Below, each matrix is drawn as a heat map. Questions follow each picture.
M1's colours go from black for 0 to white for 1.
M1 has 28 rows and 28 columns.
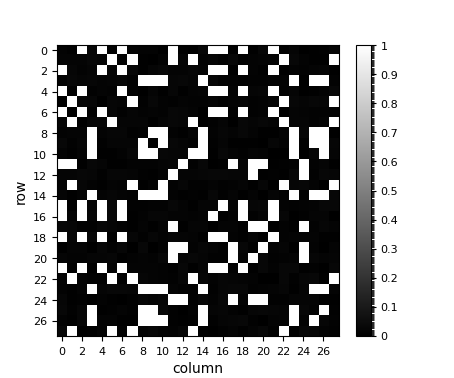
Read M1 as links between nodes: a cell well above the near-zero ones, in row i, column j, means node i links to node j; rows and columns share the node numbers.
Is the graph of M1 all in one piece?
yes
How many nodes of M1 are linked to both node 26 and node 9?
6
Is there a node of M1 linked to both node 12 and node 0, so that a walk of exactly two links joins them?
yes
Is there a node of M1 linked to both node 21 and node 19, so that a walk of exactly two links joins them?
no
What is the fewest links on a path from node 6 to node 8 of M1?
6
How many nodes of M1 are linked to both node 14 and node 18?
0
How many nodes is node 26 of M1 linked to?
7
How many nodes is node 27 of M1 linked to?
5
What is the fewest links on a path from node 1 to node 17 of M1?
2
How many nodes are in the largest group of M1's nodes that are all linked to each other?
8
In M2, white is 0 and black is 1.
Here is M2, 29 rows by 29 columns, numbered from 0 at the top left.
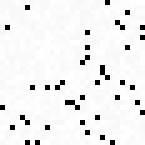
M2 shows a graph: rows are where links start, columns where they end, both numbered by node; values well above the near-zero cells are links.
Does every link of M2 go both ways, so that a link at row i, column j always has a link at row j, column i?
yes
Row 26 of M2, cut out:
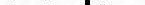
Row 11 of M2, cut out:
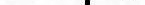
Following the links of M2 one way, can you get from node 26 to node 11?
yes
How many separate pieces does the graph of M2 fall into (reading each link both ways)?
8
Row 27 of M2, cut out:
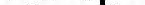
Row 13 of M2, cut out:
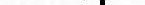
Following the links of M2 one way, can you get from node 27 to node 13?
yes
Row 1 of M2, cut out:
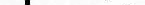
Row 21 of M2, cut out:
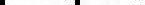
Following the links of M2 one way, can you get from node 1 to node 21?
no
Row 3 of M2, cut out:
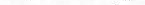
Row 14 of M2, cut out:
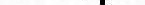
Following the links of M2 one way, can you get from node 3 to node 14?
no
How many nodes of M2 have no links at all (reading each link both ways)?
4
